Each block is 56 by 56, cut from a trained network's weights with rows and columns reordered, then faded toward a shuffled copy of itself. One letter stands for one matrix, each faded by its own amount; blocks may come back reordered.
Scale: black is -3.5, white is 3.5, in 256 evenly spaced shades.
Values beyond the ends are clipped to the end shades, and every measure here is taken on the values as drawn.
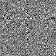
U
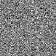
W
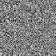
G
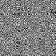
G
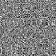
G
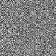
W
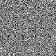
U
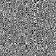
U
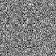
G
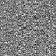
W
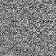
G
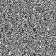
W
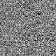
G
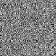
G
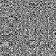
G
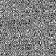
G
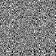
U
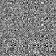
G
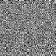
G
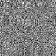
G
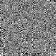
U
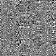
U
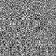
G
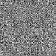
G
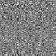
G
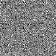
U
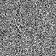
W
